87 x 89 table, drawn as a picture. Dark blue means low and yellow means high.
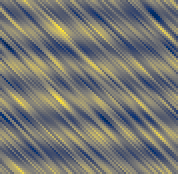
Stripes: horizontal, repeating 5 times. Slope: none. Ninth with the lowest average: top right. Grain: diagonal, down to the right.
